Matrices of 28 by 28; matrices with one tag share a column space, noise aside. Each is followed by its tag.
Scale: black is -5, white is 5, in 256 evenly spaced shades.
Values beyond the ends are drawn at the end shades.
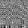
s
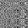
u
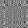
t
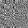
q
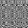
t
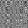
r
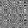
r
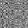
u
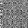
u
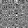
q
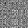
u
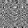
q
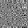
q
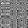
u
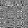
t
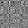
r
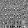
s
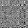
t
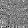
s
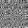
q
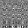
s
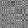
r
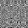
t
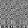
s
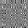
q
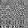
s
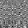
s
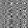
u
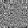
q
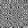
q
